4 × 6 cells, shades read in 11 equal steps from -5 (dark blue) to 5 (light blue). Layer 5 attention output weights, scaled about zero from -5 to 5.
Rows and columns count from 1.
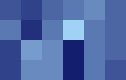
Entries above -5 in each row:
6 6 5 5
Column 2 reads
-3 -4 2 1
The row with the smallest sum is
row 4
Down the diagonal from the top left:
-2 -4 1 -5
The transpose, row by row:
-2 0 -3 -3 / -3 -4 2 1 / -1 0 1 1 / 0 5 -5 -5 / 1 0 0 0 / -1 -1 -1 -2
